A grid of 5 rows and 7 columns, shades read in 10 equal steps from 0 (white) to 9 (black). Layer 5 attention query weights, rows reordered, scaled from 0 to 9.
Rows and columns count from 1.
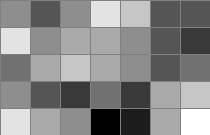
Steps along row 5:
up up up down down down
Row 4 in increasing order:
2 3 4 5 6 7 7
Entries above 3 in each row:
5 4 4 5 3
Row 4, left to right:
4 6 7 5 7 3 2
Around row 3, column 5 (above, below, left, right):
4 7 3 6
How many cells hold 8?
1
